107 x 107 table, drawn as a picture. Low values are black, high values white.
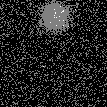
The top middle is the ninth with the highest average. The halves do not mirror each other. No single row or column stands out from its neighbours. One bump rises in the top middle. There are no regular stripes.
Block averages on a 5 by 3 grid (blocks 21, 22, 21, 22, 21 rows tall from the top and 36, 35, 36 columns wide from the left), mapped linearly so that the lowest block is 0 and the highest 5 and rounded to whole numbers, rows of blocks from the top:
0 5 0 / 0 3 0 / 0 0 0 / 0 0 0 / 0 0 0
